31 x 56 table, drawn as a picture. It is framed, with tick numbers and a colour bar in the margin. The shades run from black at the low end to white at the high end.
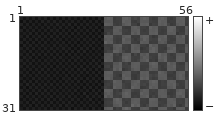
The table splits into one row of 2 panels. Panel 1,1: very low, checkered, faint in contrast. Panel 1,2: low, checkered.
